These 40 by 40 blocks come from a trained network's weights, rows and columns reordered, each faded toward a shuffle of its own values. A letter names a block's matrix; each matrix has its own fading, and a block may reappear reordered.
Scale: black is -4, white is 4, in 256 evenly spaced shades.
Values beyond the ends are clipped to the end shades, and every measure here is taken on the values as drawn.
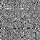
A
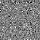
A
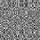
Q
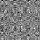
Q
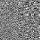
A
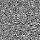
A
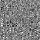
A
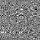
A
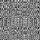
Q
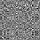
Q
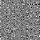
A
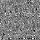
A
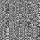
Q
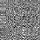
Q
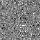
A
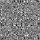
A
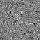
A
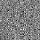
A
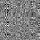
Q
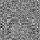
Q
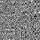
A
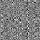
Q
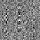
Q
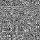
A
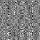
Q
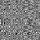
Q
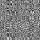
Q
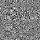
A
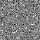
A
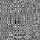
Q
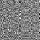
Q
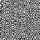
Q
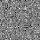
A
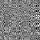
Q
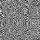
Q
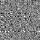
A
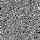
A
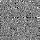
A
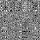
A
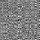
Q
